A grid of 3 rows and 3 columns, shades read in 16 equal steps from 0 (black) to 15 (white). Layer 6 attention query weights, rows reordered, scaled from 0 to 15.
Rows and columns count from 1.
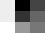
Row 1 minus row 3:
-1 -9 -3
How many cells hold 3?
1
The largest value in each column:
15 9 7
